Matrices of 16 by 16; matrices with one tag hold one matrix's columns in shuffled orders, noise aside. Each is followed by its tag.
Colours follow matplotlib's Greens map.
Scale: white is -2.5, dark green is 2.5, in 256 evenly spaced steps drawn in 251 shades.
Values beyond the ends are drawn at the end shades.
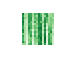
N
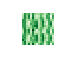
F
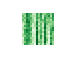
N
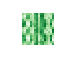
F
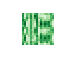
F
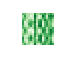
F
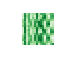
F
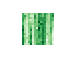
N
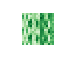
F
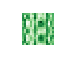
F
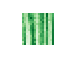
N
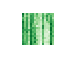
N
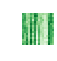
N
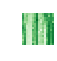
N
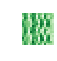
F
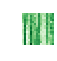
N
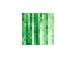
N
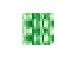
F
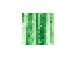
N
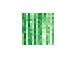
N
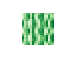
F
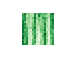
N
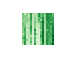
N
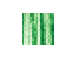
N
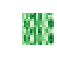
F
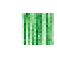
N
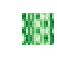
F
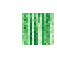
N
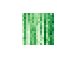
N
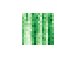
N
